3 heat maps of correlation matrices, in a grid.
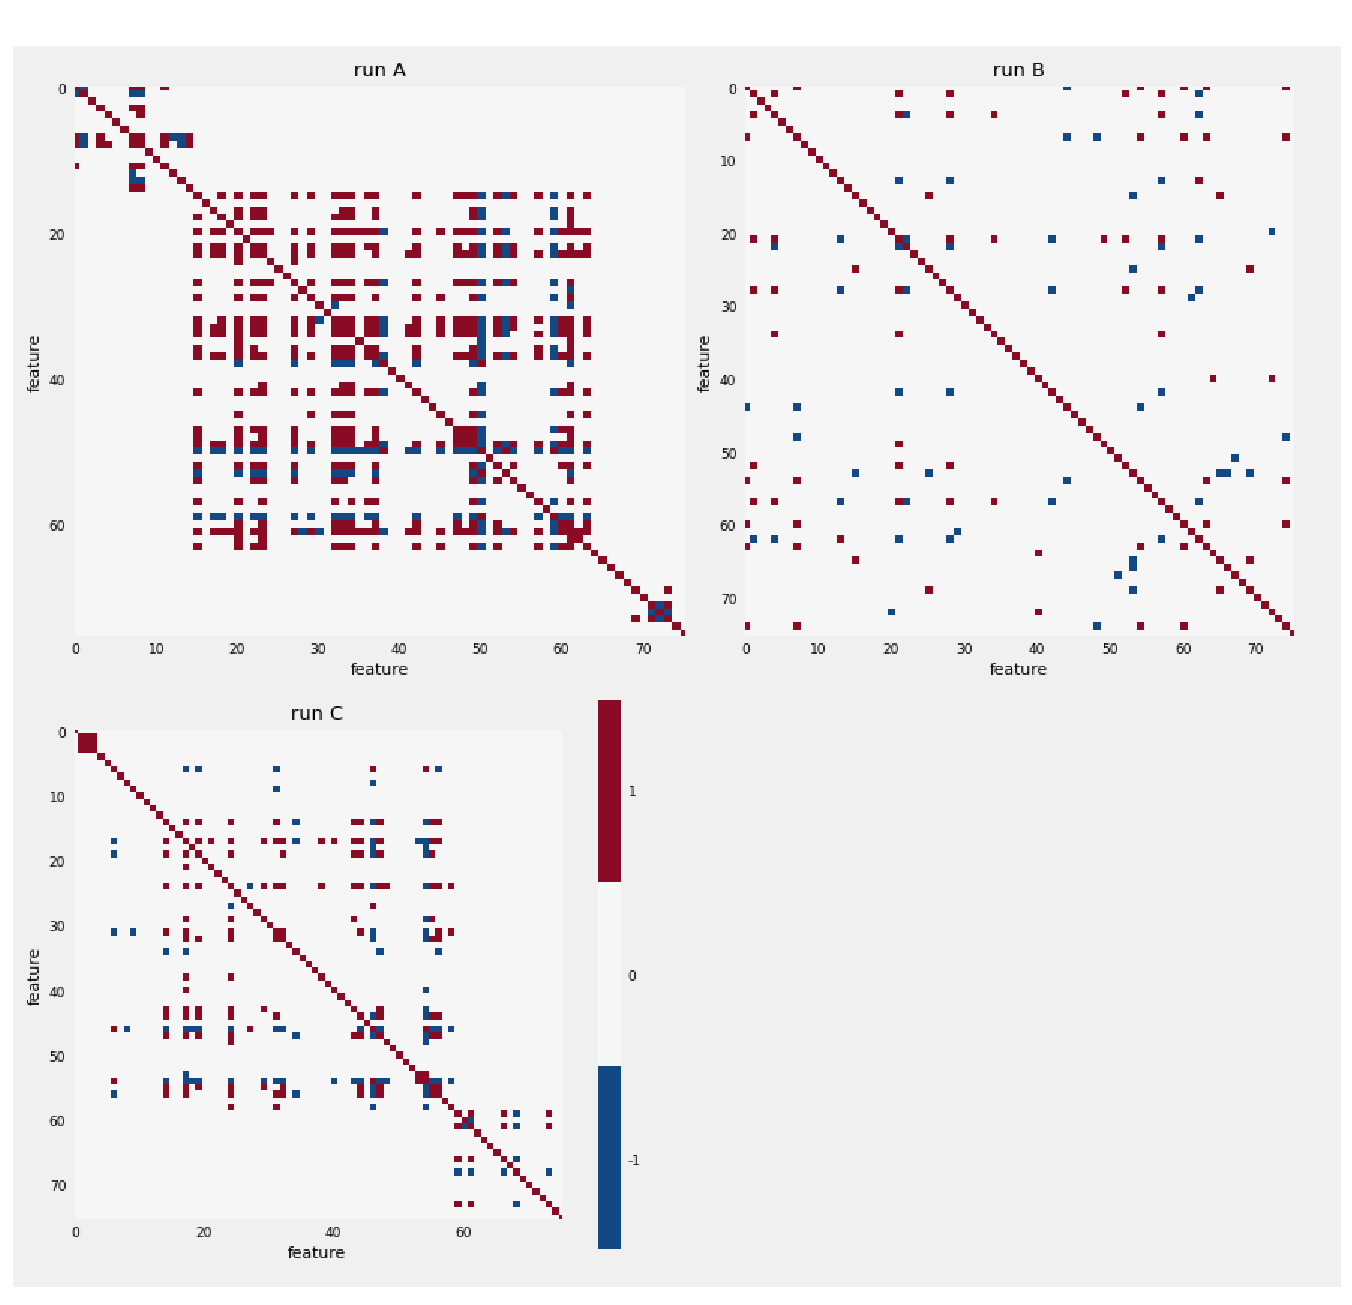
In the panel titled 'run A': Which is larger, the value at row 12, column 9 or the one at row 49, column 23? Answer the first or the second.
the second
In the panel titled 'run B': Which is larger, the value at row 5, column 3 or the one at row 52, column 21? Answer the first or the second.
the second
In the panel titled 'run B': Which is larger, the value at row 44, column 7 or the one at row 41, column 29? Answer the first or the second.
the second
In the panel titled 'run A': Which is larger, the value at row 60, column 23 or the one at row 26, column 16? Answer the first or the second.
the first
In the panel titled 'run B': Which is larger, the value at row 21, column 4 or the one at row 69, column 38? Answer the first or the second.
the first
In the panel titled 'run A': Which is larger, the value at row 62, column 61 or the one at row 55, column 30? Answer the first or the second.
the first
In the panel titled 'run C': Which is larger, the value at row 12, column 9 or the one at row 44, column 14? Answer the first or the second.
the second
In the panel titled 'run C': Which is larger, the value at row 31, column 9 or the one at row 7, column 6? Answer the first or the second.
the second
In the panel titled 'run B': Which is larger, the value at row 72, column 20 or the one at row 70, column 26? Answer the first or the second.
the second
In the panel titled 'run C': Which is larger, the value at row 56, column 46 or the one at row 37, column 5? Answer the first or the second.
the second
